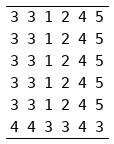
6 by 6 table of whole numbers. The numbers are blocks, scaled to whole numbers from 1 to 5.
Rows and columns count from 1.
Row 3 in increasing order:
1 2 3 3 4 5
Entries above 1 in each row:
5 5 5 5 5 6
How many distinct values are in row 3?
5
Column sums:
19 19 8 13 24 28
